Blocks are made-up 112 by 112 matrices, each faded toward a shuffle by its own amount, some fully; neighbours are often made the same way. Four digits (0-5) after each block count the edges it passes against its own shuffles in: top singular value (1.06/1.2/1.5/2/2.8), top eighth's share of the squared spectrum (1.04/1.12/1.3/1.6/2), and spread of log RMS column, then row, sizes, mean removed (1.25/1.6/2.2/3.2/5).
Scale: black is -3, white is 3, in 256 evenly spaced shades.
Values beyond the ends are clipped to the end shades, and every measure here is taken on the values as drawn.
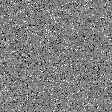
0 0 0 0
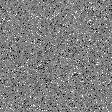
0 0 0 0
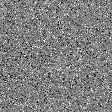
0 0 0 0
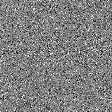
3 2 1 1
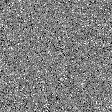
2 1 0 0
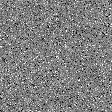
0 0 0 0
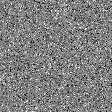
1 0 0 0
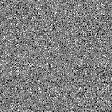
4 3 1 2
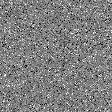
0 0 1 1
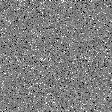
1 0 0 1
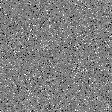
3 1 0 0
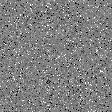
3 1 1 0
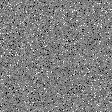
0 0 0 0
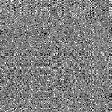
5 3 3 2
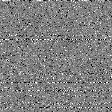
2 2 0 3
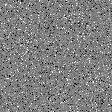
0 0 0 0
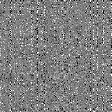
4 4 3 1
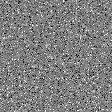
2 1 0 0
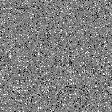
3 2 0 1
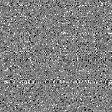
4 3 2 2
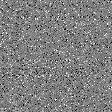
3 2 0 1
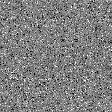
3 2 0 1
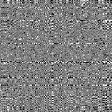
5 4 3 4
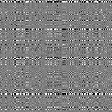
5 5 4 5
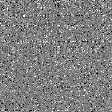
4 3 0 2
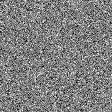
2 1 0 0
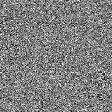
3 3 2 1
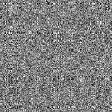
4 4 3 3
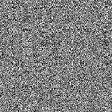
4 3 2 2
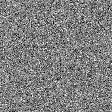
0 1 0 0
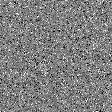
2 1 0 0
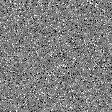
2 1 0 0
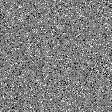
2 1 0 0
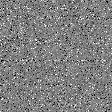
1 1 0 2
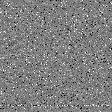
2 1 0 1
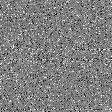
1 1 0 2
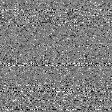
2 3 0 4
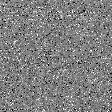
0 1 0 2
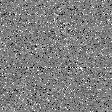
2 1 0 2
